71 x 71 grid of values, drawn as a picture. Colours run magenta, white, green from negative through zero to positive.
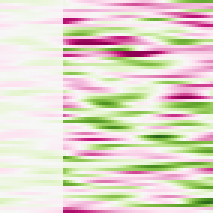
A vertical seam about 30% of the way across splits the table, and the left part is calmer. The values follow a bell shape. The grain runs across in streaks.
